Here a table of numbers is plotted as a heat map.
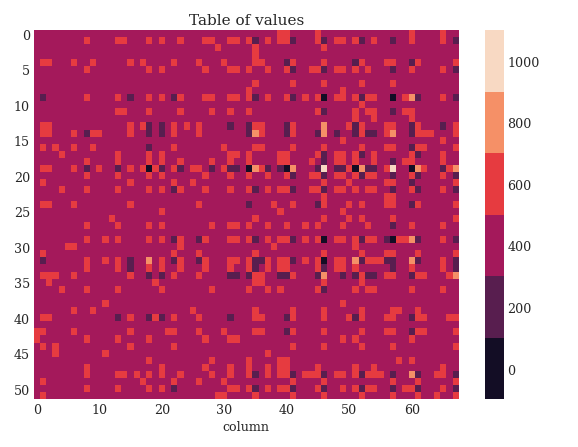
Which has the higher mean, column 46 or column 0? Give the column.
46
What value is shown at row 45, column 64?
400
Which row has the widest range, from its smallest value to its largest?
19
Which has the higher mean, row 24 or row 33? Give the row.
33
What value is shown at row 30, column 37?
400
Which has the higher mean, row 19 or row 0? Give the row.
19
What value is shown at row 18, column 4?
400
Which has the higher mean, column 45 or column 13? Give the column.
13
